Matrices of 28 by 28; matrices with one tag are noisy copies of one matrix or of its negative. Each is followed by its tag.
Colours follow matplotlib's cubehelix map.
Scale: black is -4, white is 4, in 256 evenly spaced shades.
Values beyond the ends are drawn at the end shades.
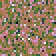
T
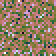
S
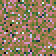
S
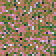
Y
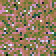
Y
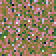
T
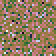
S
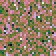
Y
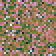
S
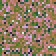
S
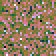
Y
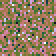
T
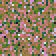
T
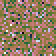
S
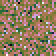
Y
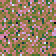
T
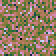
Y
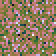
T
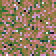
Y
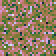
Y
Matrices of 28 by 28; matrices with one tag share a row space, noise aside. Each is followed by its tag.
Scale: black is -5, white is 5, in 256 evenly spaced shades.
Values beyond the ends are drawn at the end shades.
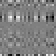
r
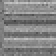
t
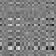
r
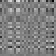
r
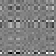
r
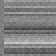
t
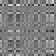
r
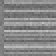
t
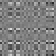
r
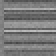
t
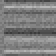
t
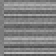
t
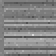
t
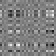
r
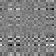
r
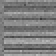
t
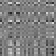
r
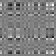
r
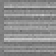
t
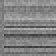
t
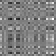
r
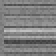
t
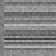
t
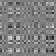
r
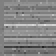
t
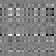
r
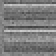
t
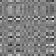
r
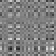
r
